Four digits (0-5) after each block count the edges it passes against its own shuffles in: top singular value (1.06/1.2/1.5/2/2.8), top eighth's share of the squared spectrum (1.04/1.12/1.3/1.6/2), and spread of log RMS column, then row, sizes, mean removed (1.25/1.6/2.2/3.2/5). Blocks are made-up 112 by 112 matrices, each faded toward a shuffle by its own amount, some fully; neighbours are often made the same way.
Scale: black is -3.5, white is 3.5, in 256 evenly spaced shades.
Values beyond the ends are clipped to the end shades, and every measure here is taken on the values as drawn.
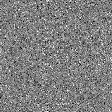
3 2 1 0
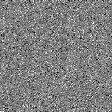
4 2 1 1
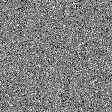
2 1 0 0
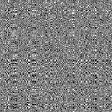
5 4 3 3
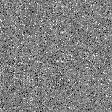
3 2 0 0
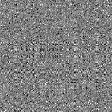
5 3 2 2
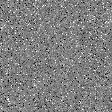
1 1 1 0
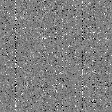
3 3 3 2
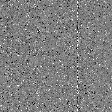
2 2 2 1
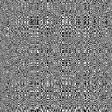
5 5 4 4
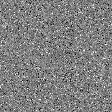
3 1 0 0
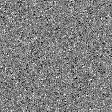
3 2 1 0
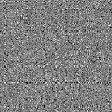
4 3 2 2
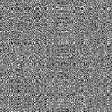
5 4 3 3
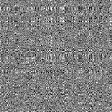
5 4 3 3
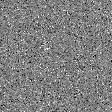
0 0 0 0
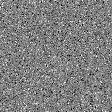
2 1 0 0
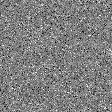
0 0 0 0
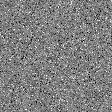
0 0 0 0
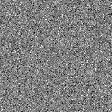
4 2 1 1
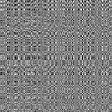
5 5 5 4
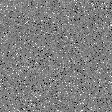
2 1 0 0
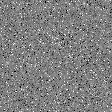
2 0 0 0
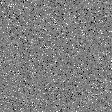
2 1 0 0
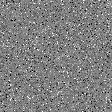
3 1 0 0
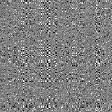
5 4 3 3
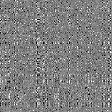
5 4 3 3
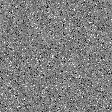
0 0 0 0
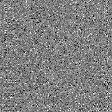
3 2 2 0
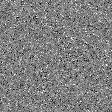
0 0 0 0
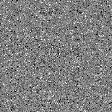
3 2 1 1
